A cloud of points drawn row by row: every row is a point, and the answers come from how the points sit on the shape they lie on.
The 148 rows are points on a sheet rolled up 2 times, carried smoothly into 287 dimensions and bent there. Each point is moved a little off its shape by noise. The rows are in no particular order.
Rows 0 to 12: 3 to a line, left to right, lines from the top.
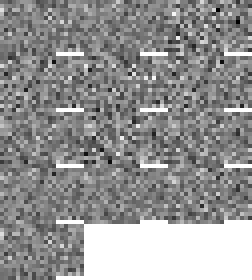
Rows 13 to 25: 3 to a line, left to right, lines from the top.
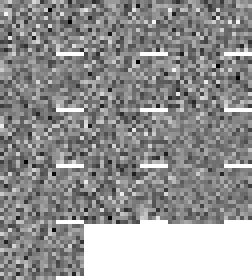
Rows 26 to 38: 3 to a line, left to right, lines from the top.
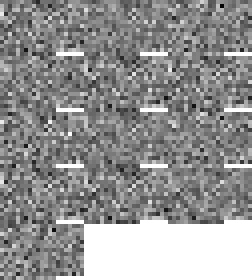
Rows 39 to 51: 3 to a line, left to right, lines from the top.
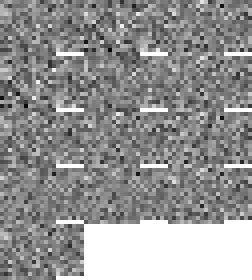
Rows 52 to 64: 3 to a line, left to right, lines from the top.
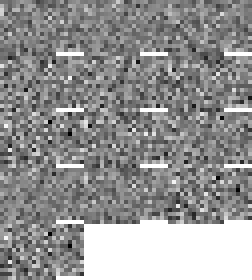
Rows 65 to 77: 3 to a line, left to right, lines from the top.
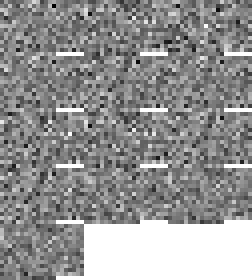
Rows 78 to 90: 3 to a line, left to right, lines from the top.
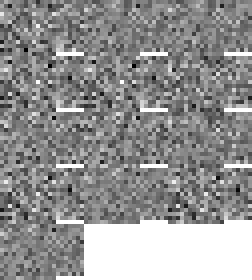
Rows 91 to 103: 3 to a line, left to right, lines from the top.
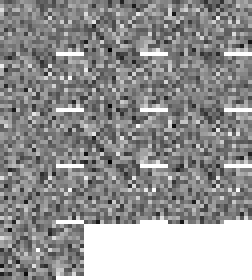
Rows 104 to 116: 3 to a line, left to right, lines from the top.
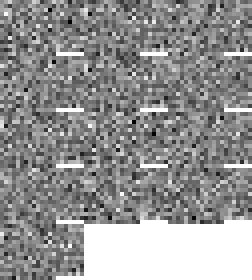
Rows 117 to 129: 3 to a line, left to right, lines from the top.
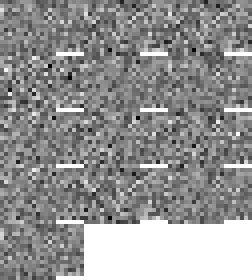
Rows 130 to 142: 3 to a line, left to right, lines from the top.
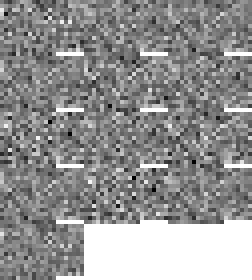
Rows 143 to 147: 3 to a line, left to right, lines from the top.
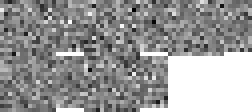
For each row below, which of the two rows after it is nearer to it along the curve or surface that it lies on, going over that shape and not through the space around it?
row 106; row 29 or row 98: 29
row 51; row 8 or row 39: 39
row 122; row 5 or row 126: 126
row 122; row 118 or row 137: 137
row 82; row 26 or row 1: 26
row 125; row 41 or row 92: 41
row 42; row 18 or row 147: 18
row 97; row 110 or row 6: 6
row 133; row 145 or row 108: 145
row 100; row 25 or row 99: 25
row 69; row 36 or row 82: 36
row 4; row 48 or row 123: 123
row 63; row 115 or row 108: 115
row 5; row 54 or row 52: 54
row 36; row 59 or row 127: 127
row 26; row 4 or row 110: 110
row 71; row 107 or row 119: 107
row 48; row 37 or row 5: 37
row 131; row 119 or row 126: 126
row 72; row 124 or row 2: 124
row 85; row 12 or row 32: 32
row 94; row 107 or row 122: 107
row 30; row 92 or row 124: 92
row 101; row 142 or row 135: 135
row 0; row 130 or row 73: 73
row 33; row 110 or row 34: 34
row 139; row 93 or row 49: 49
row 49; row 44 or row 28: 44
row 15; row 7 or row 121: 7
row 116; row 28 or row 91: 28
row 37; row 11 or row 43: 43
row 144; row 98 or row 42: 42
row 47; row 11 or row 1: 11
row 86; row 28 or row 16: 16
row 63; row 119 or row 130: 119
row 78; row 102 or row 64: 64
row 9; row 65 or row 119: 65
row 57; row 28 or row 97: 28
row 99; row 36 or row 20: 20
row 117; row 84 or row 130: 84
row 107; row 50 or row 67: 50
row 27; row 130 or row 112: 112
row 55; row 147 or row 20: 147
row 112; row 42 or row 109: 109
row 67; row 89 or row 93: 89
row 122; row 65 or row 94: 65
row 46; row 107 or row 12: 107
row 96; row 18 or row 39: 39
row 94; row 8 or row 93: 93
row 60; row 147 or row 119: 147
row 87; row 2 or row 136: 2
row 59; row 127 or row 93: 93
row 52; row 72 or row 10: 10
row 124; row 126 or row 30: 126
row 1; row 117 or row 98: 117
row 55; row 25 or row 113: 25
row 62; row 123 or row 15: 123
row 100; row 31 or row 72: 72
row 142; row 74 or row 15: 74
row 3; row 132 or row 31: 31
